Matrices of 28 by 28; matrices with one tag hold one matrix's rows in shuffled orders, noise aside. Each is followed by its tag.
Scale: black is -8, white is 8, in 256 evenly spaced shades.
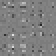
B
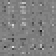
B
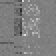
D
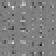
B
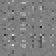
B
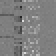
D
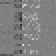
D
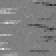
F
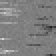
F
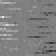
F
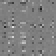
B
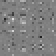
B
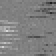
F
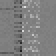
D
